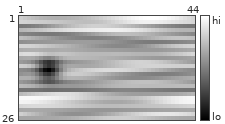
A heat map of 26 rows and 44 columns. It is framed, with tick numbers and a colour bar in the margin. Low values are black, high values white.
The middle left is the ninth with the lowest average. The grain runs across in streaks. A single dip lies in the middle left. Overall the values sit about 70% of the way up the scale.
